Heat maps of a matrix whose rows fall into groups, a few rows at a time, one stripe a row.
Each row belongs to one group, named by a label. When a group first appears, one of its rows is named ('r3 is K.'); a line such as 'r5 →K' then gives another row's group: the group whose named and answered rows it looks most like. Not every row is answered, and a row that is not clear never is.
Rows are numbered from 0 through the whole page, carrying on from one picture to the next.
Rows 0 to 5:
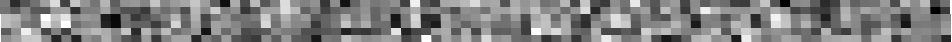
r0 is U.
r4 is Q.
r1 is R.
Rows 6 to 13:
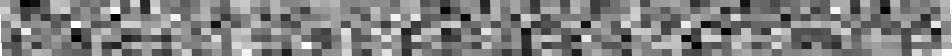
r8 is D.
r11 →R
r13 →R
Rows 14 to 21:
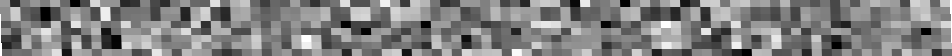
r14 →R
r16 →D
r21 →U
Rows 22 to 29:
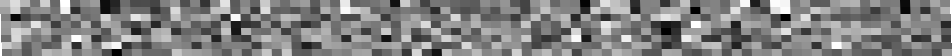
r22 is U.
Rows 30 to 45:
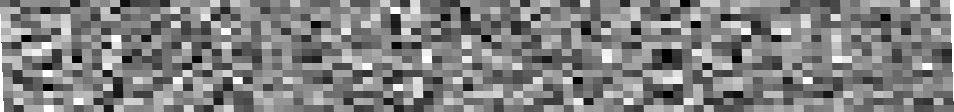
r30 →R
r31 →D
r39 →D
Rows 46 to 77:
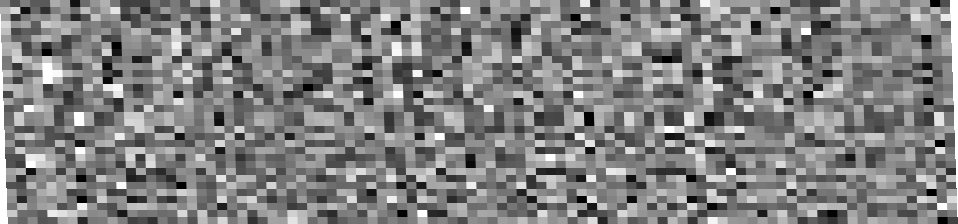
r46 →R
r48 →R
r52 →D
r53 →D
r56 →U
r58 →Q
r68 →Q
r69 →Q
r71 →R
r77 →R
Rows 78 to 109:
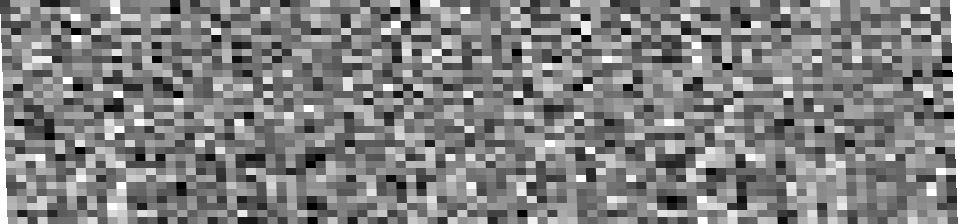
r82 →R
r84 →Q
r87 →Q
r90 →R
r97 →D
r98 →Q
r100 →Q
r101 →Q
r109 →Q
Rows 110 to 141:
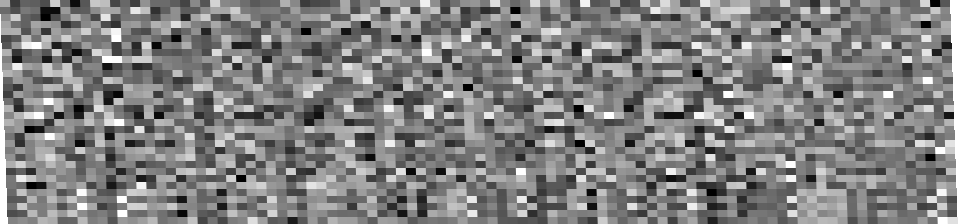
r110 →R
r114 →Q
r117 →R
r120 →U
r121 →D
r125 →R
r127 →Q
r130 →R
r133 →U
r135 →U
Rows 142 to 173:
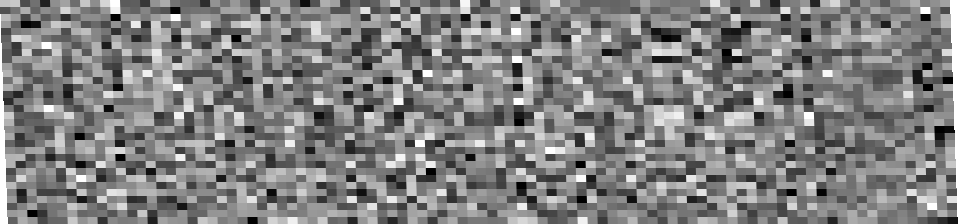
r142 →Q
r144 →D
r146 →U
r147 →U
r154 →D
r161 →R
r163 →Q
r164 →D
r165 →R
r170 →R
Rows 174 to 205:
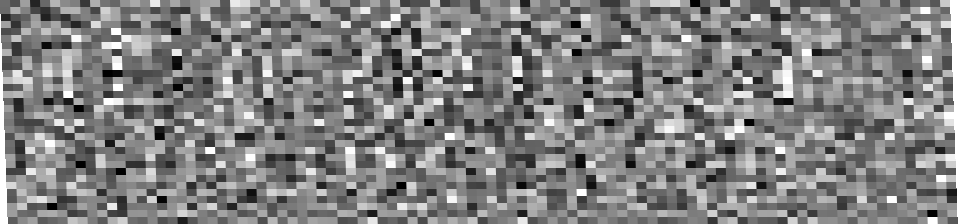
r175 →D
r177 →R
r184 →U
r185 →U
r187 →U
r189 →R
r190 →R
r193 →Q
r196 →R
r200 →U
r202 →Q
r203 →D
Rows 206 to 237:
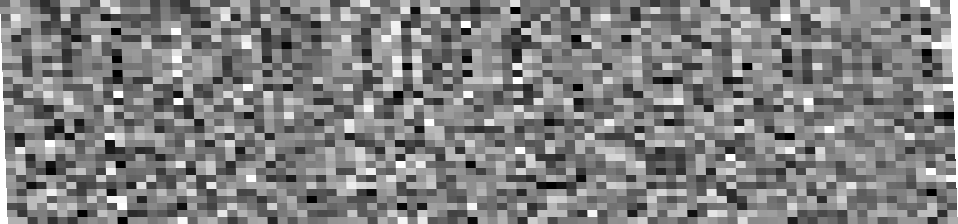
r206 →D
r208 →U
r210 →D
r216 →D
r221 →D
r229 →D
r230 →D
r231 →R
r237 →D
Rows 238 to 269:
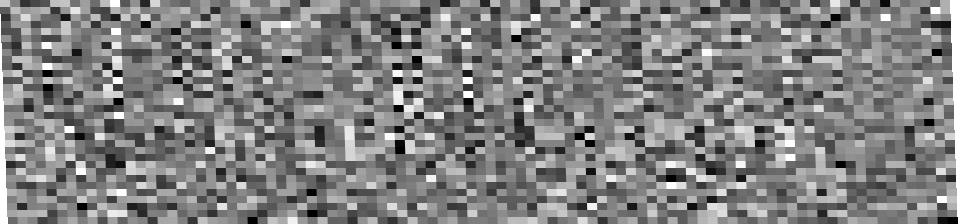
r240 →Q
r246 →U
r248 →D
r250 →D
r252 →D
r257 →R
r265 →Q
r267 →R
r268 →Q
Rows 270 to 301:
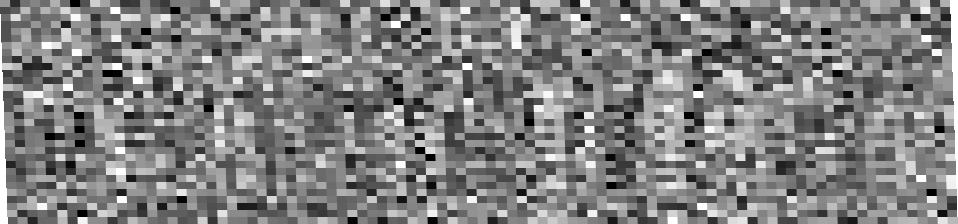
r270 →R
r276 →U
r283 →Q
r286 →R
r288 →R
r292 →Q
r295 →R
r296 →Q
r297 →D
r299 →Q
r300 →R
